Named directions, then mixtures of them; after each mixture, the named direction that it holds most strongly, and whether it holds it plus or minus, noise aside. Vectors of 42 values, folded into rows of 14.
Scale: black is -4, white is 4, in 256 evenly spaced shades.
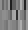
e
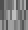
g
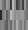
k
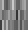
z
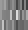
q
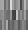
e, minus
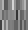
z, plus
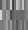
k, minus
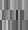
z, plus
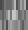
g, plus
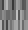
z, minus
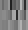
e, plus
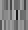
e, plus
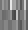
e, minus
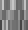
z, plus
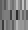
q, minus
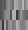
q, minus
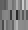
q, minus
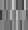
k, plus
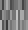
z, minus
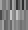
k, plus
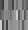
z, minus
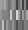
q, plus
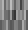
g, minus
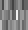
z, minus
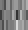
q, minus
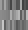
q, plus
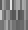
k, minus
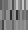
q, minus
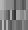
g, minus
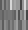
e, minus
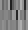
e, plus
